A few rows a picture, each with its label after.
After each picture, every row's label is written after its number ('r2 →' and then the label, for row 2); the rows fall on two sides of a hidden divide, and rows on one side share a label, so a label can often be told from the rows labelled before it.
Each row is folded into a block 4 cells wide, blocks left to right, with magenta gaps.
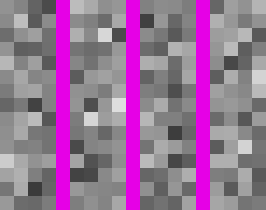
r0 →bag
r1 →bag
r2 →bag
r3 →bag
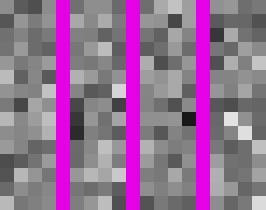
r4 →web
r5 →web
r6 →bag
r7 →bag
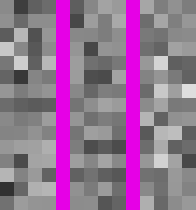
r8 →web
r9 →bag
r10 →bag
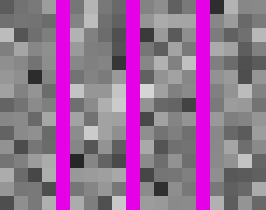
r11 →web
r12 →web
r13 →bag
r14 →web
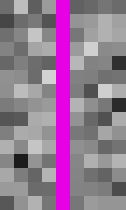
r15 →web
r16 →web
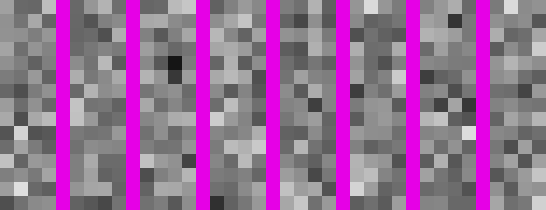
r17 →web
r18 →bag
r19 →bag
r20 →web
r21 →bag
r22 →bag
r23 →bag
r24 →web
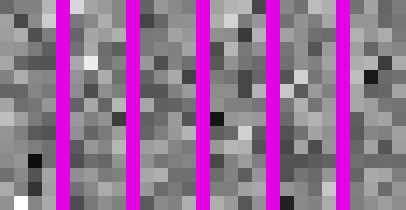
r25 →bag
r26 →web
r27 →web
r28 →web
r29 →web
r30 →web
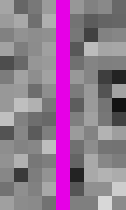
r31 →bag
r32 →web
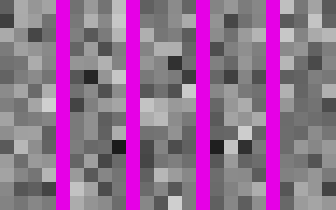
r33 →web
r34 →bag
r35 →web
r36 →web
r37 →web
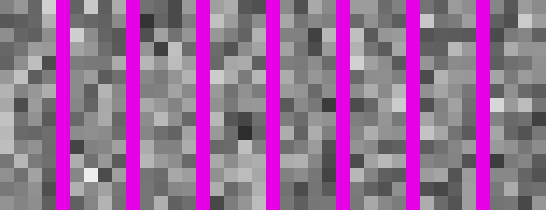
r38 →bag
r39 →web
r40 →bag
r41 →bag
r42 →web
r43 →web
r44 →bag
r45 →bag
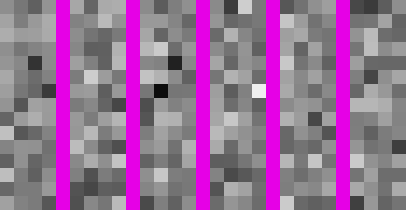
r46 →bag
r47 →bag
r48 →web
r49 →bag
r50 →bag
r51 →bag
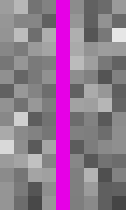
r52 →bag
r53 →web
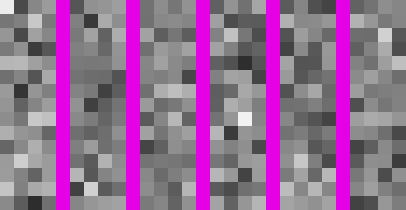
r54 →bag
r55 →web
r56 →web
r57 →web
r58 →bag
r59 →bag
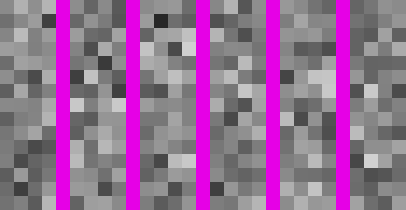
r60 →web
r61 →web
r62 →web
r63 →web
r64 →bag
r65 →bag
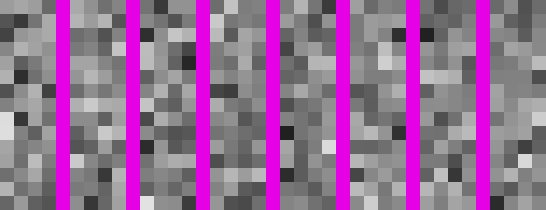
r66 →bag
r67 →web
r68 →bag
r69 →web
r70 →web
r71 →bag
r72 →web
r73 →web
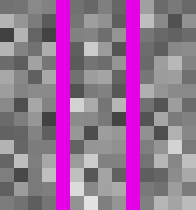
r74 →bag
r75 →bag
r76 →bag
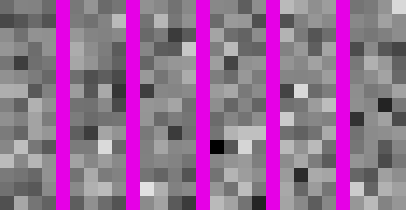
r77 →web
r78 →web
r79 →bag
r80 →web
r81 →bag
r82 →bag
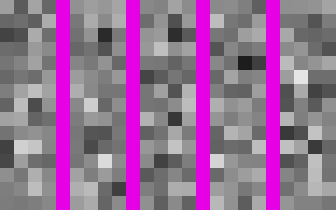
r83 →bag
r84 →bag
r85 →web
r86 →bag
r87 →web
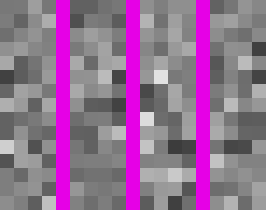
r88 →bag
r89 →web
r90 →bag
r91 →bag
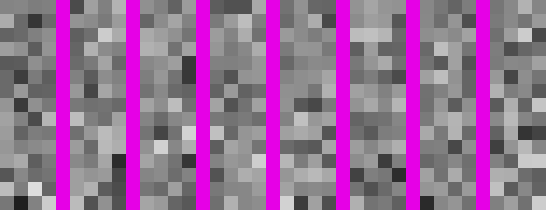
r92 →bag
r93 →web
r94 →web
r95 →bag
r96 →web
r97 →web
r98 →web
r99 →bag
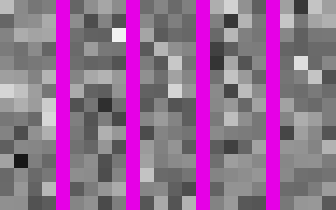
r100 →web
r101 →web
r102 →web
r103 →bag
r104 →bag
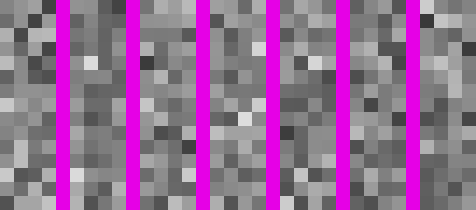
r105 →bag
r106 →web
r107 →bag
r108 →web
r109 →web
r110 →web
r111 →web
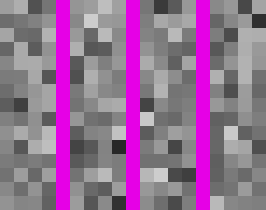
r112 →web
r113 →web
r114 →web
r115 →web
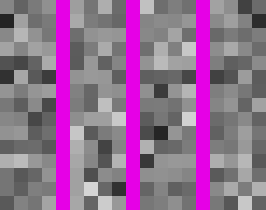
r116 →bag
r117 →bag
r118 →web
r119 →web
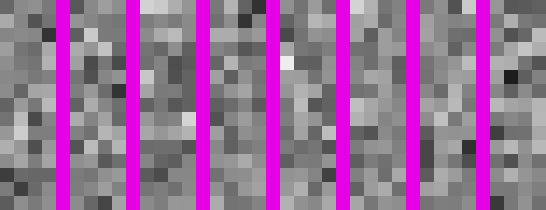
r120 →bag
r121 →bag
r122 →web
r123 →web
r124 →bag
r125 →web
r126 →web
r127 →web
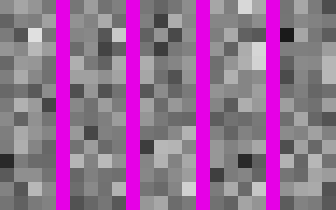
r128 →web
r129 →web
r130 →bag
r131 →bag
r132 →bag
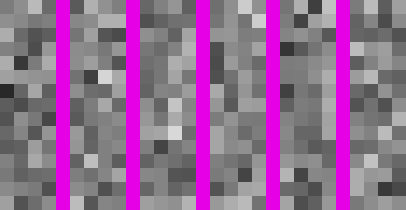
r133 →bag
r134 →bag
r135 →web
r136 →bag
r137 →bag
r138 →web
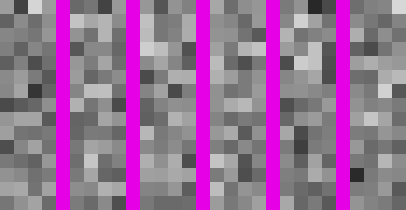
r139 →bag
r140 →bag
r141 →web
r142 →bag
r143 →web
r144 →bag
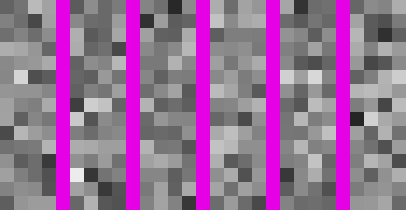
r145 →web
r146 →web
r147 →web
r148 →bag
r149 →web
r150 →bag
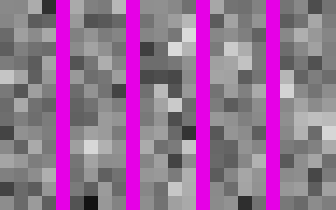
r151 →web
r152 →web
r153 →bag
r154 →web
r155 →web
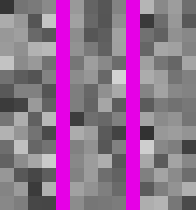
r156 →bag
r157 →bag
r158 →web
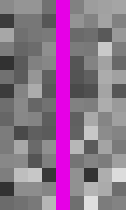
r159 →web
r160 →bag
